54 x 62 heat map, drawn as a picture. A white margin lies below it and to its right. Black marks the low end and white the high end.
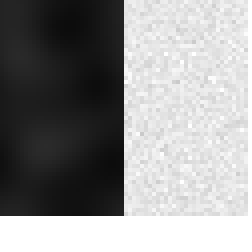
It is made of 1 by 2 panels. Panel 1,1: very low, smooth, faint in contrast. Panel 1,2: very high, fine-grained, faint in contrast.
